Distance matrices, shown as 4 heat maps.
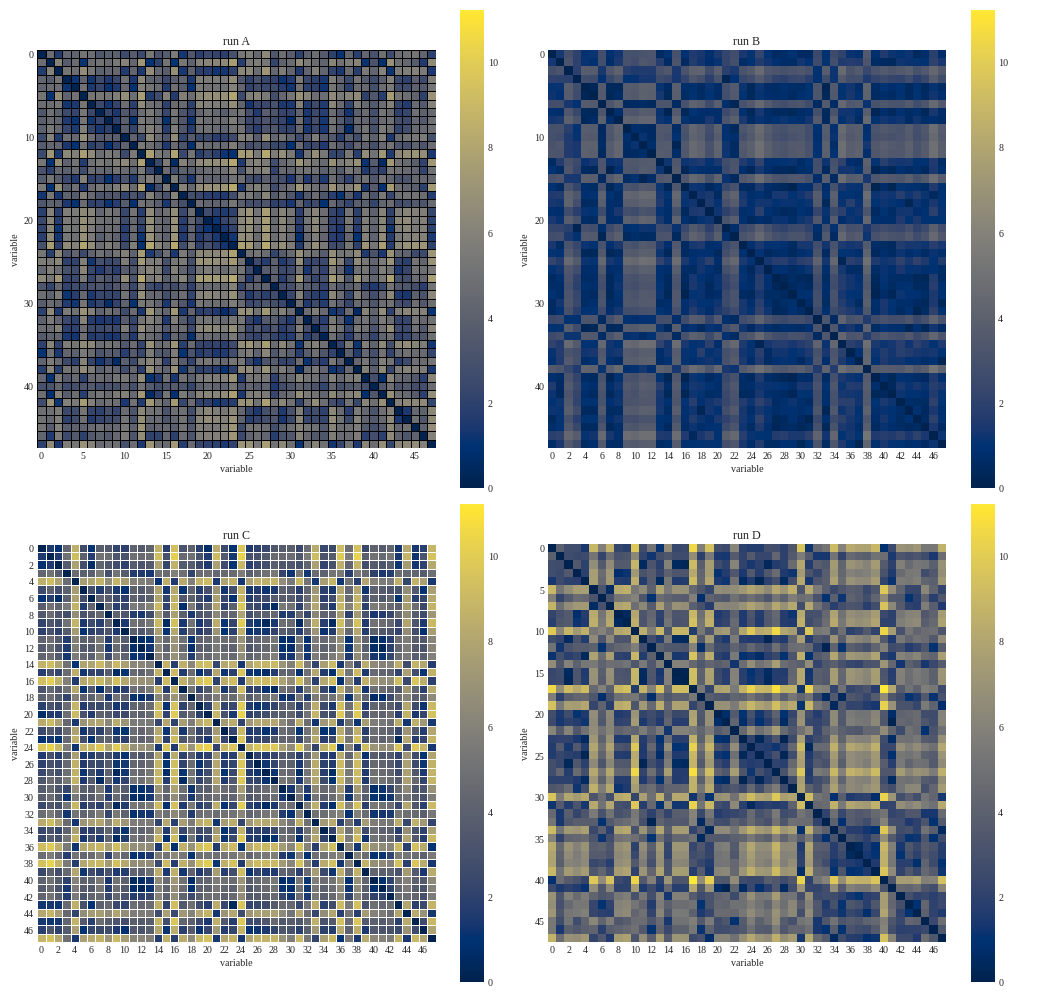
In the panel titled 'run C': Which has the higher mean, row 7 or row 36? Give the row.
36
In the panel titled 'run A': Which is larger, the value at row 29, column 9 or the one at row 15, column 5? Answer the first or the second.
the second
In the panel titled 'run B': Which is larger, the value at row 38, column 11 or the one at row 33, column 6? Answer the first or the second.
the second
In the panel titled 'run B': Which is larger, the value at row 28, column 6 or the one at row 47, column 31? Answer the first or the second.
the first
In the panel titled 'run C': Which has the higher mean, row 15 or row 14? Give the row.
14
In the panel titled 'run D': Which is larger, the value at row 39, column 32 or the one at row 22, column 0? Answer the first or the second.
the second
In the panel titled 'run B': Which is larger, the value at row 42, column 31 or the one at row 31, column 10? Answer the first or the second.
the second
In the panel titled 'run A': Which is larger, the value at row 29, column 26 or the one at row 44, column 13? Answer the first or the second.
the second
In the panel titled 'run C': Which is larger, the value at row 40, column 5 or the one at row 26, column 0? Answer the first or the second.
the first
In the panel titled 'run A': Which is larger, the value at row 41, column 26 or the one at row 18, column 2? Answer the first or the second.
the first
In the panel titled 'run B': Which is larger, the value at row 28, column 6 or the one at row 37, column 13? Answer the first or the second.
the first
